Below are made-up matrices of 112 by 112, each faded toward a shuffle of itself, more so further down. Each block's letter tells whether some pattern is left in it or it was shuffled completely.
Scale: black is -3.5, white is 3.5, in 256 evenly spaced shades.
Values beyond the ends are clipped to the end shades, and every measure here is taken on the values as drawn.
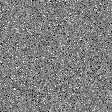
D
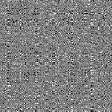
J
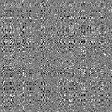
J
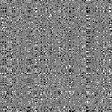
J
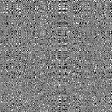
J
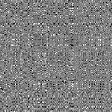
J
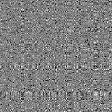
J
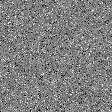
D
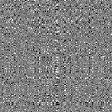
J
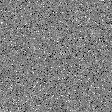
D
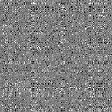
J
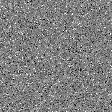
D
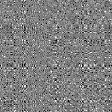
J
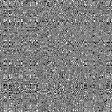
J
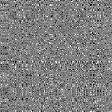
J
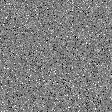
D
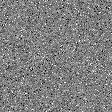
D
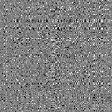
J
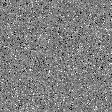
D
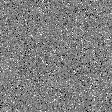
D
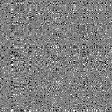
J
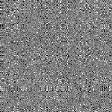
J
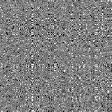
J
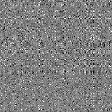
J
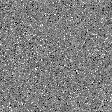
D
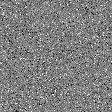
D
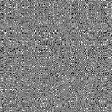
J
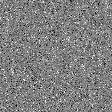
D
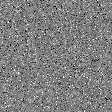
D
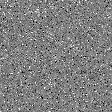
D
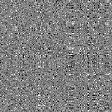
J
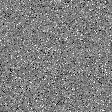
D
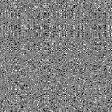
J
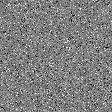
D
